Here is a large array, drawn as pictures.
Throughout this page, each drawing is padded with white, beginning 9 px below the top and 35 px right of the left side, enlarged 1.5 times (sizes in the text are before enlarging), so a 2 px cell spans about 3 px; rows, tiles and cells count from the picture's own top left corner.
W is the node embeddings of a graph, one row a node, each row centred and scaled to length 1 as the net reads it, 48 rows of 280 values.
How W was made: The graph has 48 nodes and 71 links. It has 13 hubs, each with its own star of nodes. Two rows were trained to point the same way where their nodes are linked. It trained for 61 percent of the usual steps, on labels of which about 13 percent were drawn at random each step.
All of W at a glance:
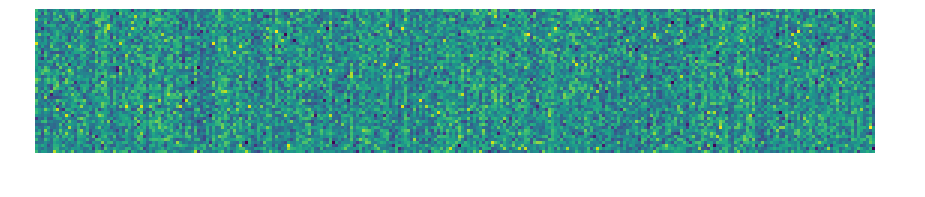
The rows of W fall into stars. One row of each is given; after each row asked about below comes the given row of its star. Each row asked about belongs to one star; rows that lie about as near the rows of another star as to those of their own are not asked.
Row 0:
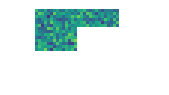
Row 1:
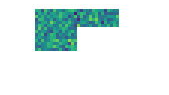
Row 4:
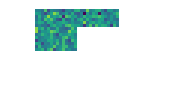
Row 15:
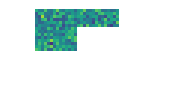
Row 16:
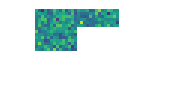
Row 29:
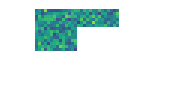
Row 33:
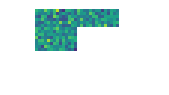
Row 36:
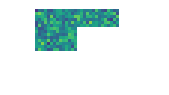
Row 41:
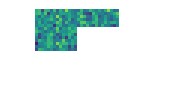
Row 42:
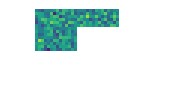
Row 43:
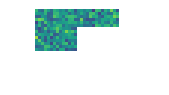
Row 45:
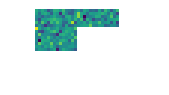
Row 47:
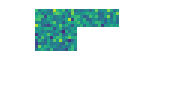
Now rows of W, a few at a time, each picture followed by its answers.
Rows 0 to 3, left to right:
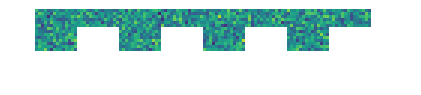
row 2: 1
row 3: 47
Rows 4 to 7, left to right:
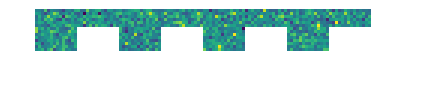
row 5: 43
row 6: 29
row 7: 45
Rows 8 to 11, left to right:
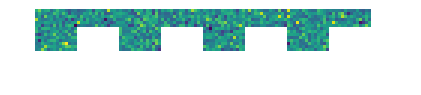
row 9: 16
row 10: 47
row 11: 0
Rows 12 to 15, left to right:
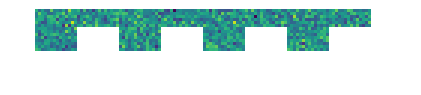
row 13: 4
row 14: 0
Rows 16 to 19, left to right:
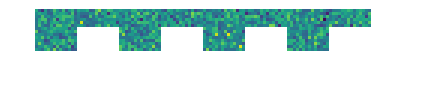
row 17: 15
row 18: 29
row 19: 41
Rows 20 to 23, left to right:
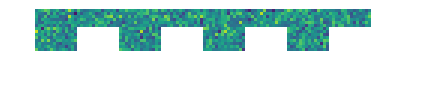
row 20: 33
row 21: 47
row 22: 45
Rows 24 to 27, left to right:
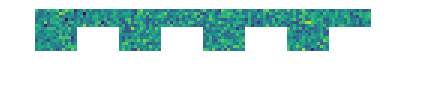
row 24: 42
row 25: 45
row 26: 1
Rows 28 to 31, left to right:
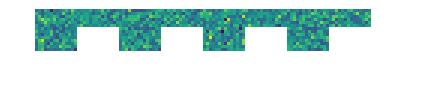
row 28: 42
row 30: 4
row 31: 29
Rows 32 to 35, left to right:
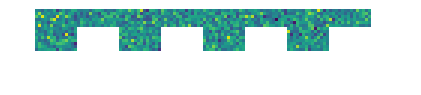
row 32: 16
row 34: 47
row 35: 45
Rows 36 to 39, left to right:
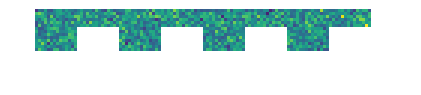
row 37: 29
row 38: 36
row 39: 43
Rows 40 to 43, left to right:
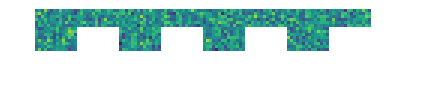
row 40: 41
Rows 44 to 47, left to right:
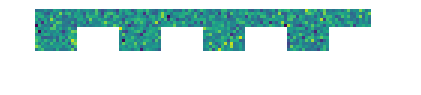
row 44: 36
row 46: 33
